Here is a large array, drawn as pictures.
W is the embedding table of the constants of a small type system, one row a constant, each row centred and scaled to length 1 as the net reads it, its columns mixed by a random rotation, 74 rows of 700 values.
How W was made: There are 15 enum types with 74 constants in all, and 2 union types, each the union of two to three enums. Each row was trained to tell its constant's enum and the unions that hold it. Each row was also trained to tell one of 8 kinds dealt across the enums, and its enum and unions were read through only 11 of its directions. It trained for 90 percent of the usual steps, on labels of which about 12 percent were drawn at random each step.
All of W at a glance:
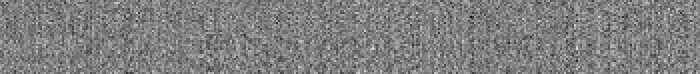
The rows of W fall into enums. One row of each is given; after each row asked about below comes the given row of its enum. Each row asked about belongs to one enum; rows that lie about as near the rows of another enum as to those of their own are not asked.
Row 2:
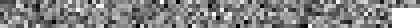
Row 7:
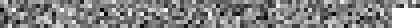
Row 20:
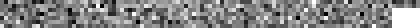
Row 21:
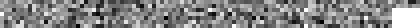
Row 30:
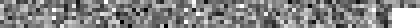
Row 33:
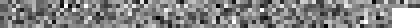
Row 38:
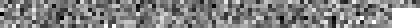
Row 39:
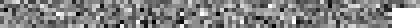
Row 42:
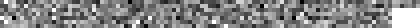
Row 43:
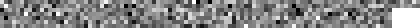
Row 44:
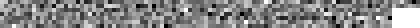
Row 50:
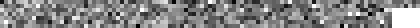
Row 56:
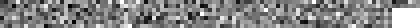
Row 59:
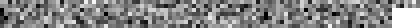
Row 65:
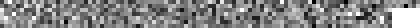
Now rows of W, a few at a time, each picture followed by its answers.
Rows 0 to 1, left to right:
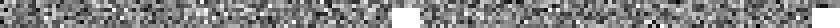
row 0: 39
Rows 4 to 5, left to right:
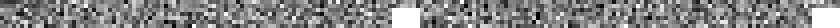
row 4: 56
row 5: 65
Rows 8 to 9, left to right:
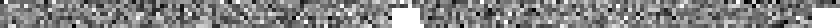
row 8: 65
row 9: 44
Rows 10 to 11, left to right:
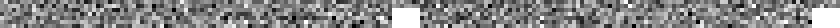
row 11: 33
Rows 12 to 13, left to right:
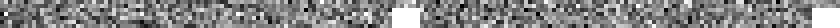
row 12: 59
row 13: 44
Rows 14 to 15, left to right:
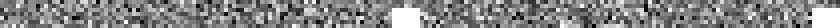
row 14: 43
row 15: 21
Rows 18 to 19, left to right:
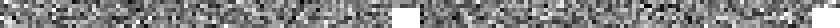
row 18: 42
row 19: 59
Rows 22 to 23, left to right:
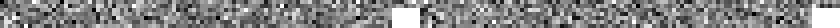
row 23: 42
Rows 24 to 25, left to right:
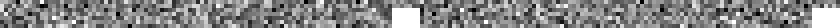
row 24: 44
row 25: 59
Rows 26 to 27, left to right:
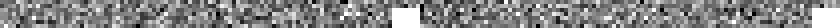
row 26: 2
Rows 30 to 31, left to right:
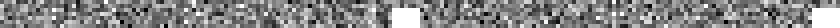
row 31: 43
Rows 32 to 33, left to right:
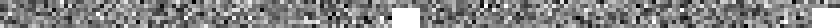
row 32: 65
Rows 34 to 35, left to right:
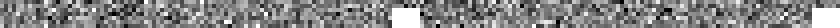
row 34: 2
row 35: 38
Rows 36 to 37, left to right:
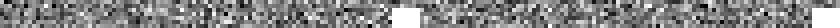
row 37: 50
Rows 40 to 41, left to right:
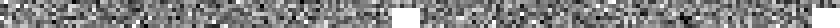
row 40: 42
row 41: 30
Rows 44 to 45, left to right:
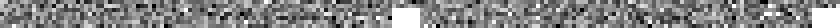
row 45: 2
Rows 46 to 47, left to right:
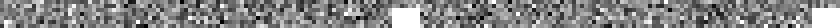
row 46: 42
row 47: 38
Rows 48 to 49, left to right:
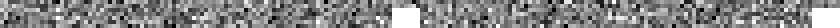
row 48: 44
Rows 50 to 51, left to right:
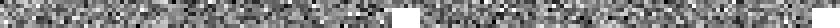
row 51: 20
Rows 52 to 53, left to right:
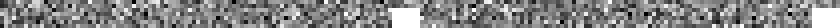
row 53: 2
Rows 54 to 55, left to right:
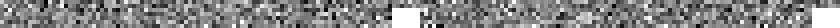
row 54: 44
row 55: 38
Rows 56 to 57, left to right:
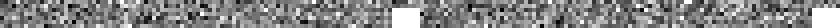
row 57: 38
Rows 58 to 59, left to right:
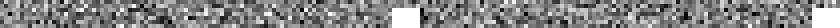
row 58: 20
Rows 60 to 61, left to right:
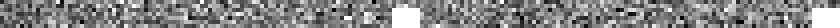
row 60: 56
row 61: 21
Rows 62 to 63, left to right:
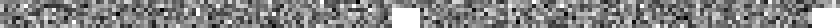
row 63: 59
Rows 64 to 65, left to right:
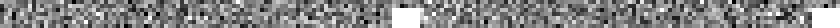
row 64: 42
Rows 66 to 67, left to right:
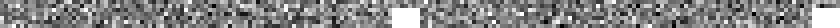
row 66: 2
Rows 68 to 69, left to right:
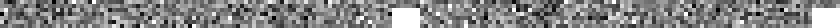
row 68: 38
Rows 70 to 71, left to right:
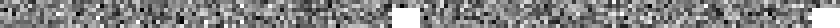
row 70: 39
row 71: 43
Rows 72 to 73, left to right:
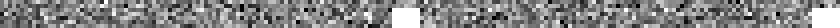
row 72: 59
